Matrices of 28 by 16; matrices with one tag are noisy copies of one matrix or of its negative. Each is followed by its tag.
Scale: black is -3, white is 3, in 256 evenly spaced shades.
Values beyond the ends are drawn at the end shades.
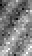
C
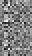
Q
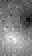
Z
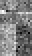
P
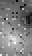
Z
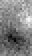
Z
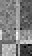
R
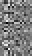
Q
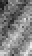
C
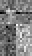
P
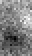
Z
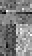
P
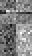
P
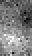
Z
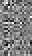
Q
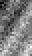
C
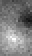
Z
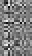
Q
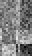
R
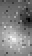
Z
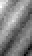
C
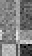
R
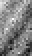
C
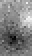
Z
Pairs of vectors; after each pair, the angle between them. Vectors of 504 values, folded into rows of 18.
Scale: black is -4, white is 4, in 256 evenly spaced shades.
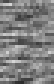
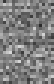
partly aligned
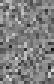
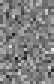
nearly opposite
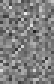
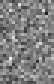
orthogonal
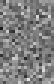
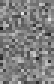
partly aligned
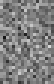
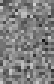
orthogonal
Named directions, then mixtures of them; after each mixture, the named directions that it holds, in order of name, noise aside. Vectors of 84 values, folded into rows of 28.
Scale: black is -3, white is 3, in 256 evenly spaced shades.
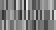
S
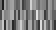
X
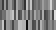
S, X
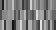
X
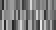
X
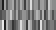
S, X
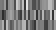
S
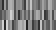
S, X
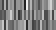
S, X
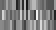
S, X
